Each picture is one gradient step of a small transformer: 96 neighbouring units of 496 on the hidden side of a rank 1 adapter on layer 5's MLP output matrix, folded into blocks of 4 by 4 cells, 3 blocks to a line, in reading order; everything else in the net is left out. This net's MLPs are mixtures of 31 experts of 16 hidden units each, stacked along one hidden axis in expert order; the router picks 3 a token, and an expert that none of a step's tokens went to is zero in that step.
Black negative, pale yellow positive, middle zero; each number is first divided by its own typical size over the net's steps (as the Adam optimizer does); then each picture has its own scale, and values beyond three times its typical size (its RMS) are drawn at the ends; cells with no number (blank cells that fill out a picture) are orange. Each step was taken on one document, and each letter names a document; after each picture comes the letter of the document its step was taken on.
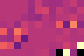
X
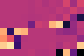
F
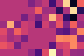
X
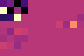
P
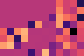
F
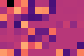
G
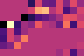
X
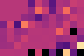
X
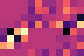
F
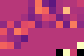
X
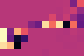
F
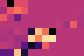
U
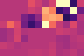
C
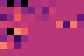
P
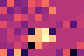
G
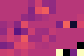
G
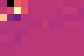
P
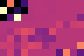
G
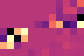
F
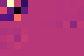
P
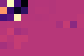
P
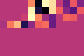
G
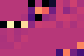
X
